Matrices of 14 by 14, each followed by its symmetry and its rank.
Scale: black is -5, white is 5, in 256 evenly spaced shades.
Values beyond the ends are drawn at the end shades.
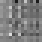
neither, rank two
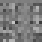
neither, rank three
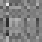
neither, rank two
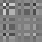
symmetric, rank one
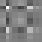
symmetric, rank one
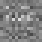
neither, rank three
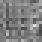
neither, rank three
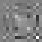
symmetric, rank two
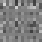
neither, rank two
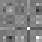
symmetric, rank two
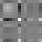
symmetric, rank one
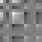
symmetric, rank two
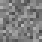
neither, full rank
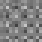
symmetric, rank two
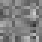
neither, rank two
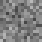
neither, full rank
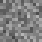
neither, full rank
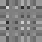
symmetric, rank one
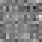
neither, rank three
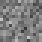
neither, full rank
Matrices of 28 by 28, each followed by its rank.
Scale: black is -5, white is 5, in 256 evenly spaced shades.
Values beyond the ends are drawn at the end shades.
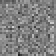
five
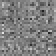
five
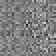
five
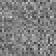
five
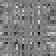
three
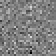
five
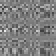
three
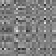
three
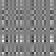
one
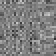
five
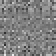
five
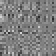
three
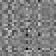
three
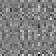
three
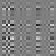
one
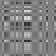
one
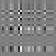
one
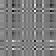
one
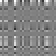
one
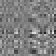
three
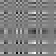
one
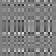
one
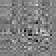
three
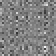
five
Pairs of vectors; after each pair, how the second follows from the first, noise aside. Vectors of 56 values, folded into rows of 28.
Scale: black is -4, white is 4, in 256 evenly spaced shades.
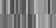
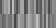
sign-scrambled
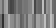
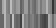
reversed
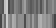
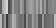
sign-scrambled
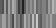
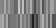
reversed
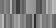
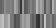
reversed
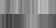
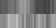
reversed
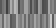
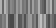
reversed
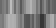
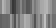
reversed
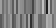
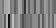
reversed
